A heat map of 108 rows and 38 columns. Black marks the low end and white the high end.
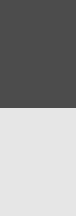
It is made of 2 by 1 panels. Panel 1,1: low, flat. Panel 2,1: very high, flat.
